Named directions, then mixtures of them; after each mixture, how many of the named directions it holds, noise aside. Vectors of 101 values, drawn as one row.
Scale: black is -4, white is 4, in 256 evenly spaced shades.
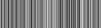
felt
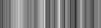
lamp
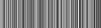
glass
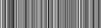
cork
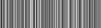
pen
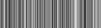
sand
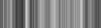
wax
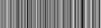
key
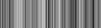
two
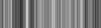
one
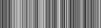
two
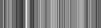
one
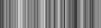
one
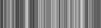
one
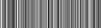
two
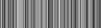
three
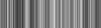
one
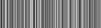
one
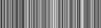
three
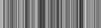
three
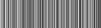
one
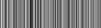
one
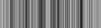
two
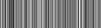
two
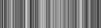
three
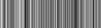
three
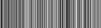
two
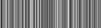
one
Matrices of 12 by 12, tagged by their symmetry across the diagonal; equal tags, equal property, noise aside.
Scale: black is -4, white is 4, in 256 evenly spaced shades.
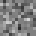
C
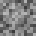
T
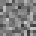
C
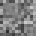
C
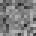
T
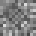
T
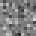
C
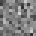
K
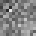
T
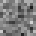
K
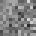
K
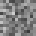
K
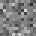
K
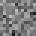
T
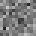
T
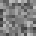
C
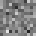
K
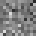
C
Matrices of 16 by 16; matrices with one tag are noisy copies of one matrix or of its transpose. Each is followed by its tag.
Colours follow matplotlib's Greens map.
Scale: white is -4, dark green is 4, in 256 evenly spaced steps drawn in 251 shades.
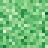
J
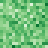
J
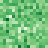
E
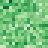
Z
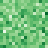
J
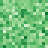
J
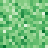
J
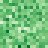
E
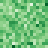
J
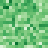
Z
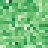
Z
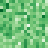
Z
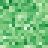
Z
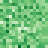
E
